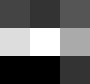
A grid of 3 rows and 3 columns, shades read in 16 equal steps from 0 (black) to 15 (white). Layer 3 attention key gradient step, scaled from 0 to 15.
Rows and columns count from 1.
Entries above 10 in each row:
0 2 0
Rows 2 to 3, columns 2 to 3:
15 10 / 0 3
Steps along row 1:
down up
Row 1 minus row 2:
-9 -12 -5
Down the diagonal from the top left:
4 15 3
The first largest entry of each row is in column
3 2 3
